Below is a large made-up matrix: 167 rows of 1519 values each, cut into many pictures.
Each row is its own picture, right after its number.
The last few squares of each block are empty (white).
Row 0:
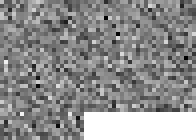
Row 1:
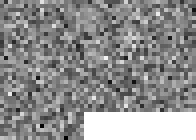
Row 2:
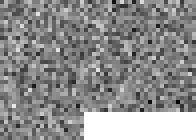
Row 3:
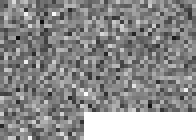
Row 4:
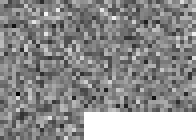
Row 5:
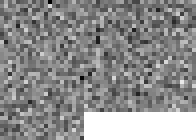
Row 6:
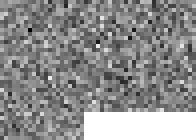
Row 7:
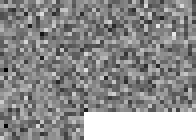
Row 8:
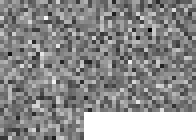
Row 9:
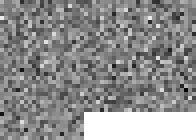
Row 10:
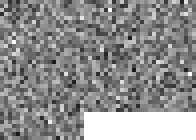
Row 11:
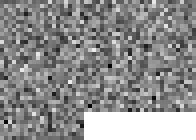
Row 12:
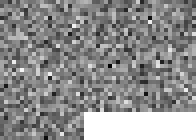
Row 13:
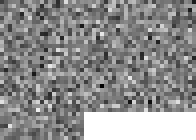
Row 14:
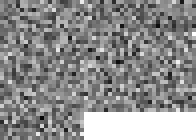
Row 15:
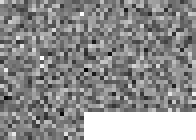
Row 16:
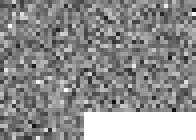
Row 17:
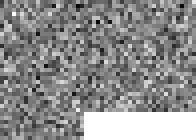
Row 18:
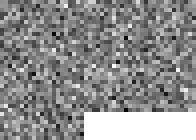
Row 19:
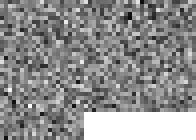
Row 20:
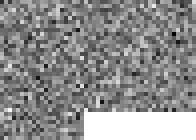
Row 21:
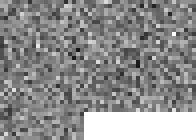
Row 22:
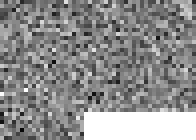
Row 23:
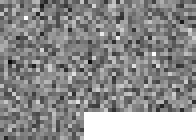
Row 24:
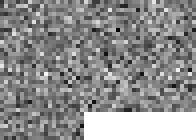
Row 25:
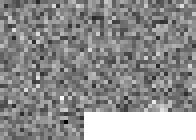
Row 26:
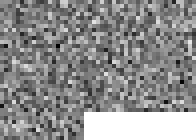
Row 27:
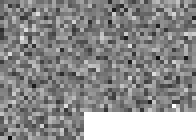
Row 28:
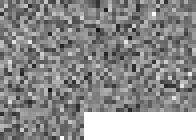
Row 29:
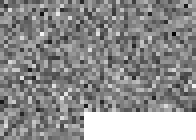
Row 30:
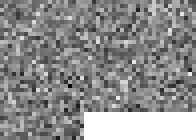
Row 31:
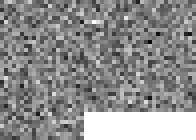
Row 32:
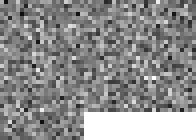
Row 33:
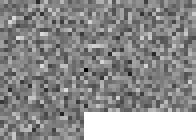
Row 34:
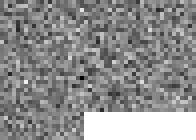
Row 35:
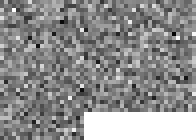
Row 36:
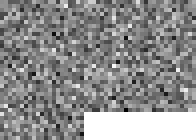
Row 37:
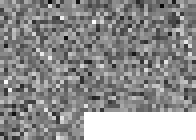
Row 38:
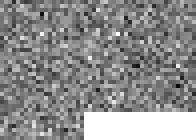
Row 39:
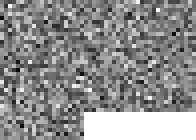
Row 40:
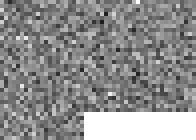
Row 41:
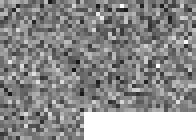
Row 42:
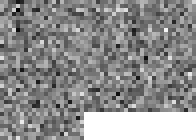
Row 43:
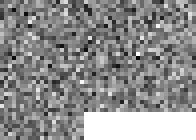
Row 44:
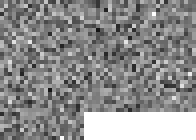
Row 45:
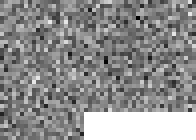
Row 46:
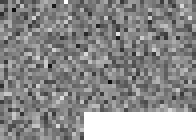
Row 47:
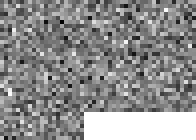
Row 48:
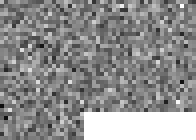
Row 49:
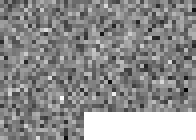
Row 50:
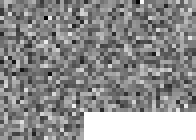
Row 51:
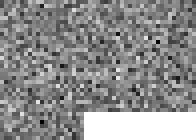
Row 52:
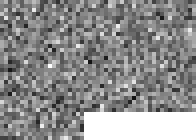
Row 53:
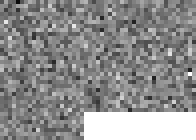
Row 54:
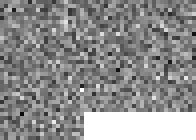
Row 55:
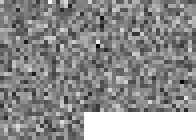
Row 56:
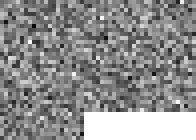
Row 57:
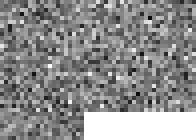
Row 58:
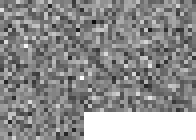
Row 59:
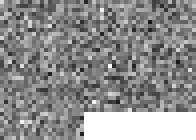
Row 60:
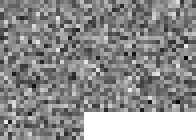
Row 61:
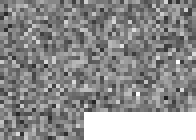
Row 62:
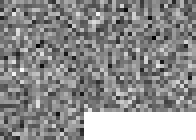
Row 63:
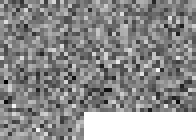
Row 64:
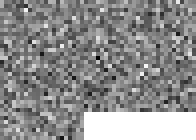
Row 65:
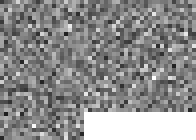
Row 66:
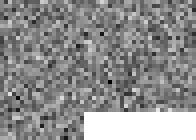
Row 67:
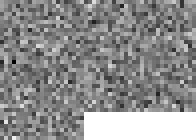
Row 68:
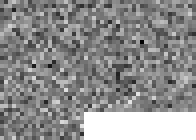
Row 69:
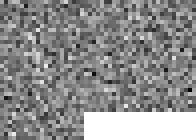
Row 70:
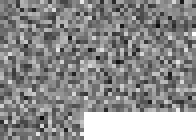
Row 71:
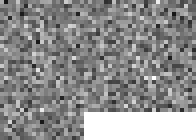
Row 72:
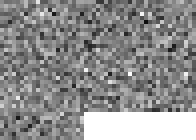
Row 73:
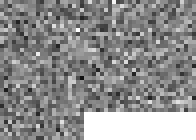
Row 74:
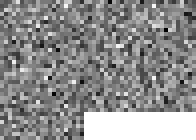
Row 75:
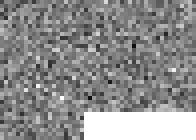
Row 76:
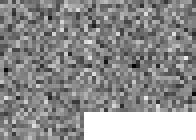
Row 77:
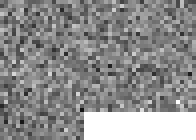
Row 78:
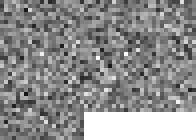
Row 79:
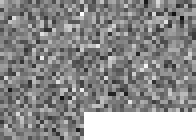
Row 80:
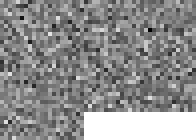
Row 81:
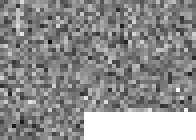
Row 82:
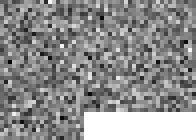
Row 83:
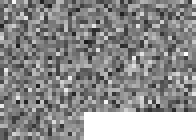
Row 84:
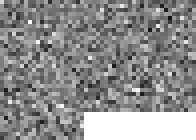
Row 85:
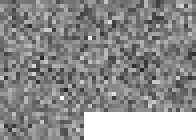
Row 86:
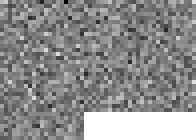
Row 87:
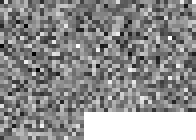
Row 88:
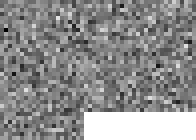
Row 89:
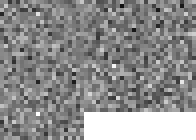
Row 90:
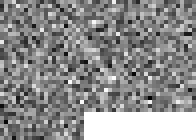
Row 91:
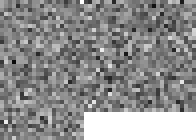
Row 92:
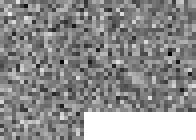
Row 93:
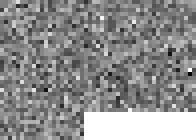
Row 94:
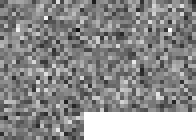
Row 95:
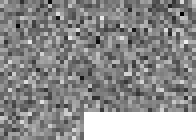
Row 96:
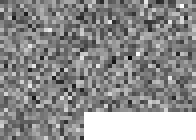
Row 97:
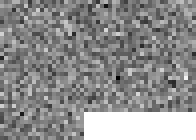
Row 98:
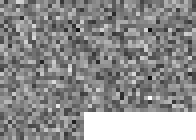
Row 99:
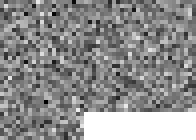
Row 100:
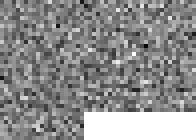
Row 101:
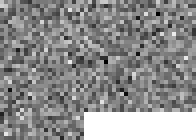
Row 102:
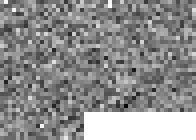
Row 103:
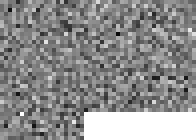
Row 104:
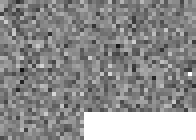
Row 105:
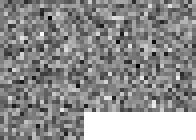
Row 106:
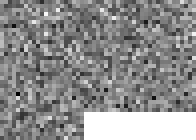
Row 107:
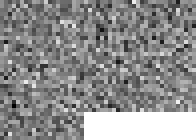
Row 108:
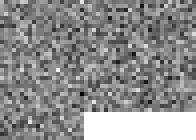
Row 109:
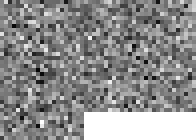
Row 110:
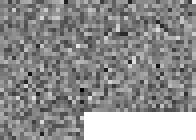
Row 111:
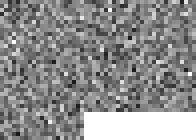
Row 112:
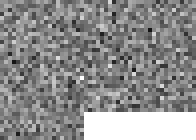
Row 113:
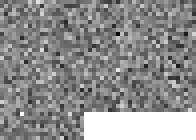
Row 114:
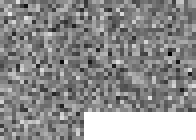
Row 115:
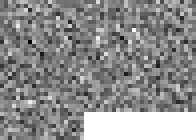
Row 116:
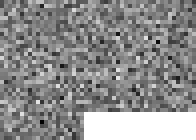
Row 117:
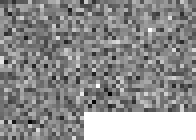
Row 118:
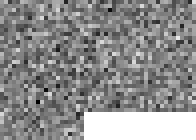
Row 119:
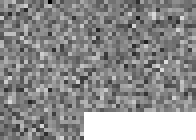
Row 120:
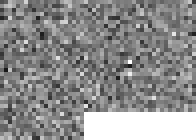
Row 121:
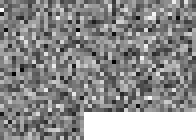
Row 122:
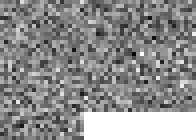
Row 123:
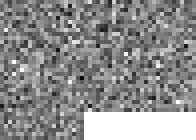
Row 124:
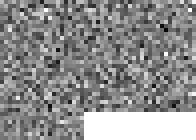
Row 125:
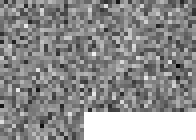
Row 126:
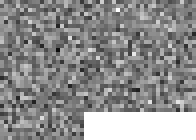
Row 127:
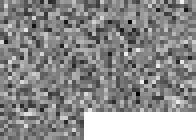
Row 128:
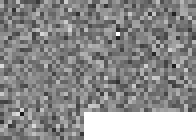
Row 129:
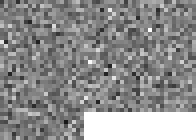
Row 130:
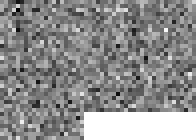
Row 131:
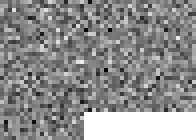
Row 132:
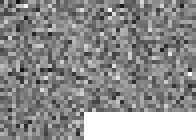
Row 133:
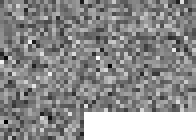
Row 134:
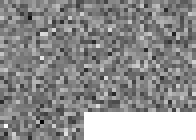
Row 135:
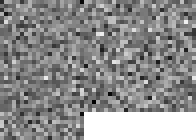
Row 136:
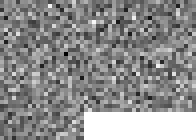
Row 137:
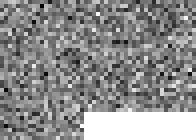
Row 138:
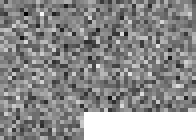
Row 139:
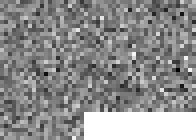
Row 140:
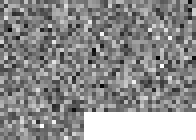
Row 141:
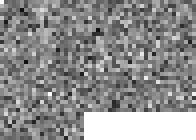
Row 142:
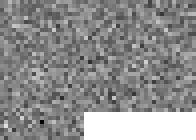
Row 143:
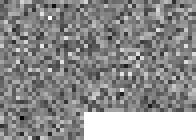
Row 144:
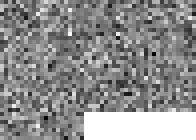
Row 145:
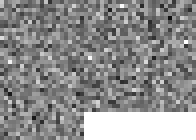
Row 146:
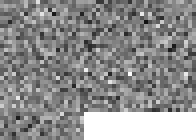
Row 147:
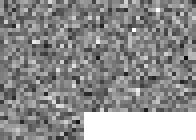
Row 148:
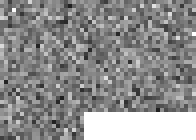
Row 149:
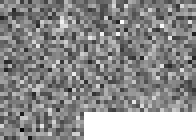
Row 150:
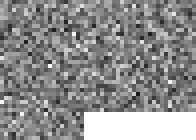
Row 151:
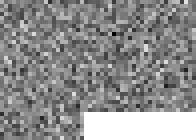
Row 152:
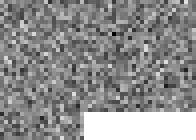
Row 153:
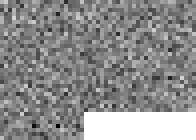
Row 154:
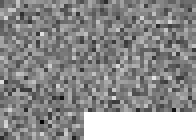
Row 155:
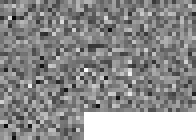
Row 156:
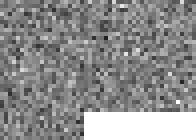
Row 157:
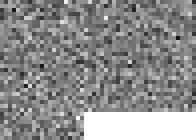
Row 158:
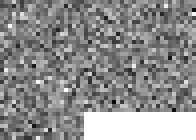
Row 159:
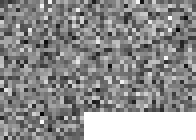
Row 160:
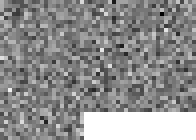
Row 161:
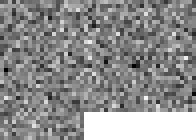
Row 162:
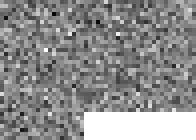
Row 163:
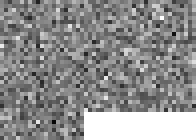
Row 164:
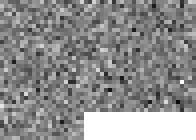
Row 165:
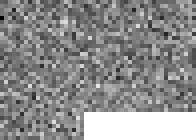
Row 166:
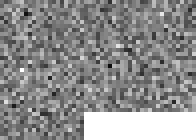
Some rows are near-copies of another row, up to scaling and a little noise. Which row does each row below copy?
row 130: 42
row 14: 70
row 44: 28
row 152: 151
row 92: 114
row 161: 76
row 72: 146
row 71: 32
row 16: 158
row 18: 36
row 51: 116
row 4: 106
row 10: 111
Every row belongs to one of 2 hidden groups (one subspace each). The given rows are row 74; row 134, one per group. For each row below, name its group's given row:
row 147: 74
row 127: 74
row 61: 74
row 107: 74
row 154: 134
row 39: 74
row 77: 74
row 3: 134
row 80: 74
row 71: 134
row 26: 74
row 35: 134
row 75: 134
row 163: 134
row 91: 74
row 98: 74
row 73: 74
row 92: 74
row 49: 134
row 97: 134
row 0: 134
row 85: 134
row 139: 74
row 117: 74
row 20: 134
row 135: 74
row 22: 134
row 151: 74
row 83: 134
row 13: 134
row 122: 74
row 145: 74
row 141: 134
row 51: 134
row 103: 134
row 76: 134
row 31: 74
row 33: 134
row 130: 74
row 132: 74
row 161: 134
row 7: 134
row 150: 134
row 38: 134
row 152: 74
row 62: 74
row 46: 134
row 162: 134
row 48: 74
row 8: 74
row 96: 134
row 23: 134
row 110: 134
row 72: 134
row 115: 74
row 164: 74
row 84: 74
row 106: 134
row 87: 134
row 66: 134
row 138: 134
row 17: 134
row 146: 134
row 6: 74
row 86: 134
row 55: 74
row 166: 74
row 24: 74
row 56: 74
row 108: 74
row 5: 74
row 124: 134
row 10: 74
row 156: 74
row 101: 134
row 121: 74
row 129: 74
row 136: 74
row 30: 74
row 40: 74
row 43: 134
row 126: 74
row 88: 74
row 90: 74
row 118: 134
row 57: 134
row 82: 74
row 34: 74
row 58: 74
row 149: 134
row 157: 134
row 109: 134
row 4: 134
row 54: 134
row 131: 134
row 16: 134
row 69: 134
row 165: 134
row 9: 74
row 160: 74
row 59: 74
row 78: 74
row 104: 74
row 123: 74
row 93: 74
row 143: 134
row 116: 134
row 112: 74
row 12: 74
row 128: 134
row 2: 74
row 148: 134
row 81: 74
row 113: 134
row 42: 74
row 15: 134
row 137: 74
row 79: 134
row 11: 74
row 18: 74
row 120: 134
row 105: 134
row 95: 74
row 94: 74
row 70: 74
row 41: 74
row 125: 134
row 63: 74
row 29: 134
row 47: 74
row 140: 134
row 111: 74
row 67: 74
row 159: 74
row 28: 74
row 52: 134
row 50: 74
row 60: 74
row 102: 134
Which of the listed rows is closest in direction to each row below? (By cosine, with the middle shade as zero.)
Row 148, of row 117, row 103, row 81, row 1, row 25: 103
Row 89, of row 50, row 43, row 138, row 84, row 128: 50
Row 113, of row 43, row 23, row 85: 23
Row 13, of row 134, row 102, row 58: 102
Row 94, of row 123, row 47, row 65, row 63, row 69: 47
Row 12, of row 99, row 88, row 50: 99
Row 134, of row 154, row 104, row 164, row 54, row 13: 154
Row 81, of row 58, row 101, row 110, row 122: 122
